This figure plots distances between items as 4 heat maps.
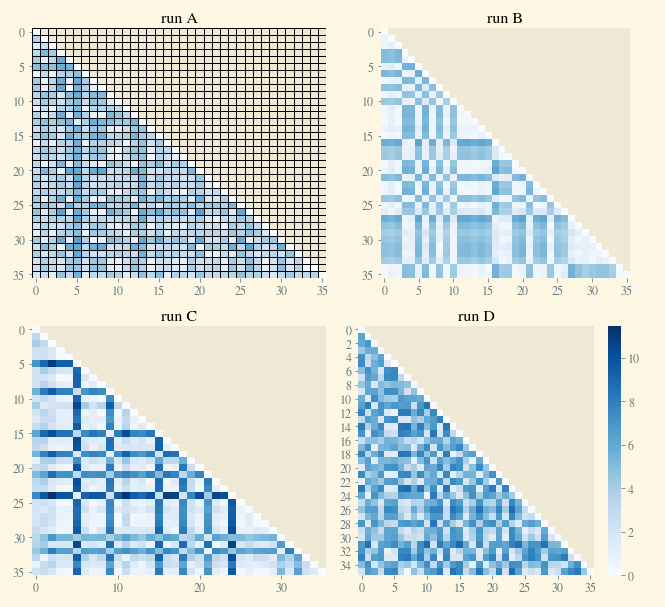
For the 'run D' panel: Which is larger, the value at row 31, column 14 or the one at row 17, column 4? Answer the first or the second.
the first
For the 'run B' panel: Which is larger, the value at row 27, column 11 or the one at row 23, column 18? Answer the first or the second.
the first
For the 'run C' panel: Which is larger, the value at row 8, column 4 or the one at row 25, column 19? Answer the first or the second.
the second
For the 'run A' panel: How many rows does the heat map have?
36
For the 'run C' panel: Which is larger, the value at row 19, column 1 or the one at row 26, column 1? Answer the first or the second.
the first
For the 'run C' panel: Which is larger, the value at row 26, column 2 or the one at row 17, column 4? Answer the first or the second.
the first
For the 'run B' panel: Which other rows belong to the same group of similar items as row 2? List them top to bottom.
0, 1, 5, 7, 9, 11, 12, 13, 14, 15, 19, 20, 22, 23, 25, 26, 34, 35
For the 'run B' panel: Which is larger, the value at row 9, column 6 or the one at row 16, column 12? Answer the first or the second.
the second
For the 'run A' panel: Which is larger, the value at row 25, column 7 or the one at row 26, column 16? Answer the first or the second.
the first
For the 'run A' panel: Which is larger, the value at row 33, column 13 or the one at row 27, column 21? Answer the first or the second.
the first
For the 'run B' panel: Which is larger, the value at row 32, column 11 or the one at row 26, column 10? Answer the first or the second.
the first
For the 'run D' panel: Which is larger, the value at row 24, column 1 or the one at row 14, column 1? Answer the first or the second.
the second
